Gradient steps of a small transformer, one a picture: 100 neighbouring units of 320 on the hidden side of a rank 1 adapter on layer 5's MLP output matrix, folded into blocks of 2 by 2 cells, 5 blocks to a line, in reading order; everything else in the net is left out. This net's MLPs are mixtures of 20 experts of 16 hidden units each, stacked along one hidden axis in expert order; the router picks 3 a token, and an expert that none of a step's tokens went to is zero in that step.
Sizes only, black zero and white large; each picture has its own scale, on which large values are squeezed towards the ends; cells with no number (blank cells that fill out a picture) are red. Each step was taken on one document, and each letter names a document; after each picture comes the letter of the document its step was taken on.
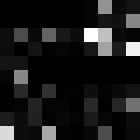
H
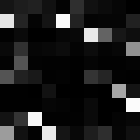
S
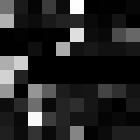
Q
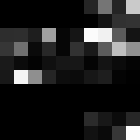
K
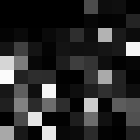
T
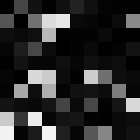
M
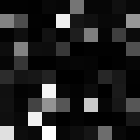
S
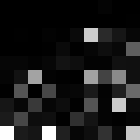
H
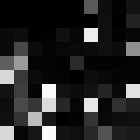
T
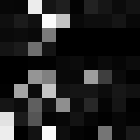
M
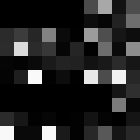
H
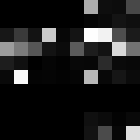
K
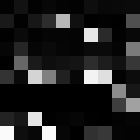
S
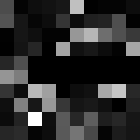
Q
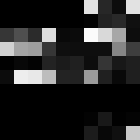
K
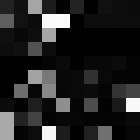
M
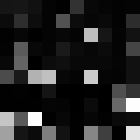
S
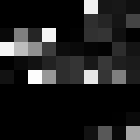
K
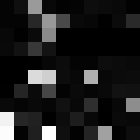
M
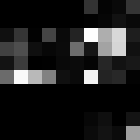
K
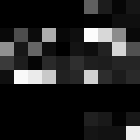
K
